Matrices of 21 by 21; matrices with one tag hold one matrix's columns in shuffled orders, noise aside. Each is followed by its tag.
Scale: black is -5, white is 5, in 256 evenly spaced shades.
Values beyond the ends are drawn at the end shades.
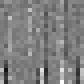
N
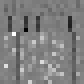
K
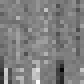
N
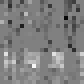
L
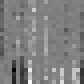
N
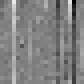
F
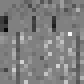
K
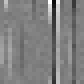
F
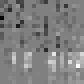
L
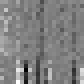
N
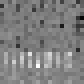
L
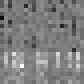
L
